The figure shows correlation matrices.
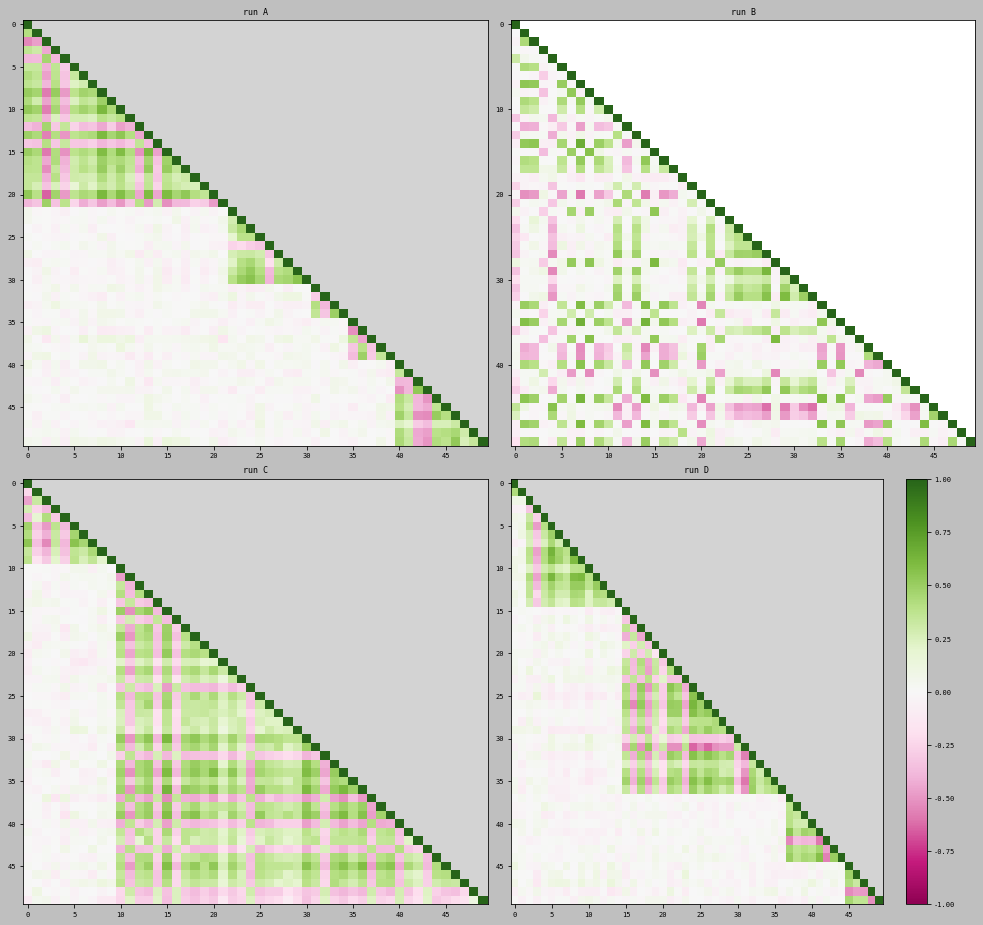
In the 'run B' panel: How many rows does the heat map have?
50
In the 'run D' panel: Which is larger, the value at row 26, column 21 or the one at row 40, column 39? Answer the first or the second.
the first
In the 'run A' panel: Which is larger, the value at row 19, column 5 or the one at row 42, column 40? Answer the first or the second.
the first
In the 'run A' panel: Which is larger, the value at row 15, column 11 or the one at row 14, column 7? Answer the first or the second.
the first
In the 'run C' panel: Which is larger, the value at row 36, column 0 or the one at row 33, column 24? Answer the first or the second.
the first
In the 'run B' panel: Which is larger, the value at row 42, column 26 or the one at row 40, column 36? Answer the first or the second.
the first
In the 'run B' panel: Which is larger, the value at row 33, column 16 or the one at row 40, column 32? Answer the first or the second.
the first
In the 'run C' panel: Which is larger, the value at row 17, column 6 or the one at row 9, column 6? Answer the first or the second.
the second
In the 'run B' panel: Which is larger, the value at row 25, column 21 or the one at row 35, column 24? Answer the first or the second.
the first
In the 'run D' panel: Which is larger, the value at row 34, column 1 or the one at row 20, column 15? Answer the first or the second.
the first
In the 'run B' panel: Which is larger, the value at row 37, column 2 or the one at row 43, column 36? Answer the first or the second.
the second
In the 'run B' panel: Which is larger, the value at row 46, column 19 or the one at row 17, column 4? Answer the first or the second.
the second
